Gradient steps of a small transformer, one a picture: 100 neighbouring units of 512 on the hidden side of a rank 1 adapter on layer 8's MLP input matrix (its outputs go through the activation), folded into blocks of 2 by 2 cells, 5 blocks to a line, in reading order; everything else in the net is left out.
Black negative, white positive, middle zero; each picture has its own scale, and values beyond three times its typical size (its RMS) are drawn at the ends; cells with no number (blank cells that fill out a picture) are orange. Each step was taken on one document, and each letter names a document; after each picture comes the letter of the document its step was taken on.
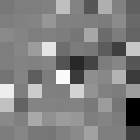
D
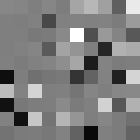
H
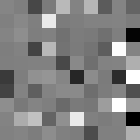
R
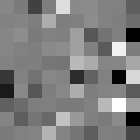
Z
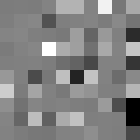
D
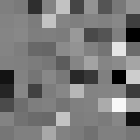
Z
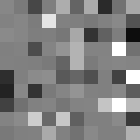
Z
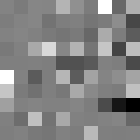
D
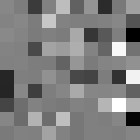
Z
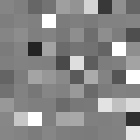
R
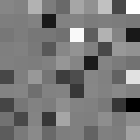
H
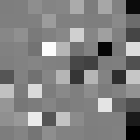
D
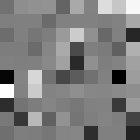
H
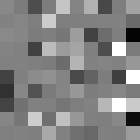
Z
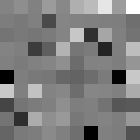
H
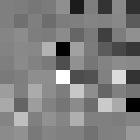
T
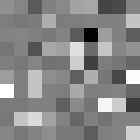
T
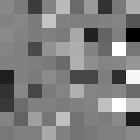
Z
